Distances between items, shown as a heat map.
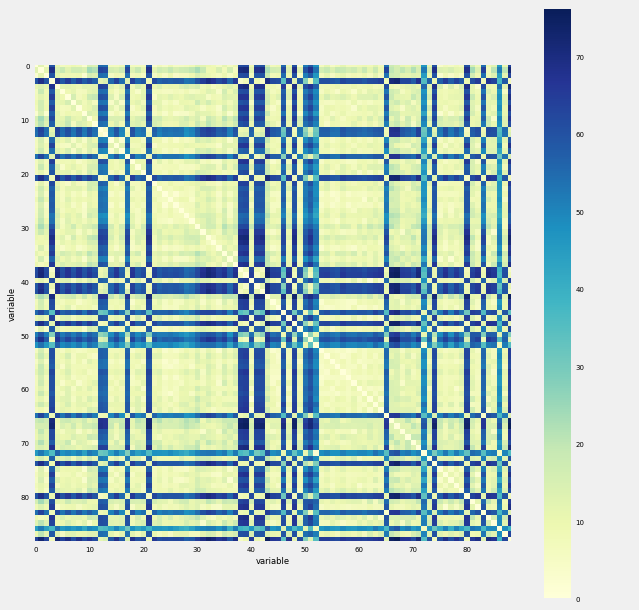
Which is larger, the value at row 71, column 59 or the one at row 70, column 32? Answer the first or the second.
the second
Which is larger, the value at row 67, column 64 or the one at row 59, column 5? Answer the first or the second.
the first
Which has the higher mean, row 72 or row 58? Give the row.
72
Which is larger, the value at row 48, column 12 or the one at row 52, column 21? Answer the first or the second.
the second
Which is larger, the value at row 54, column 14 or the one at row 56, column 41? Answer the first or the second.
the second
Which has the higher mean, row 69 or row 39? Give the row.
39
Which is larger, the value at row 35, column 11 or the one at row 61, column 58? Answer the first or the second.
the first
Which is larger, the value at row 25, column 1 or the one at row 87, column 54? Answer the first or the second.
the first
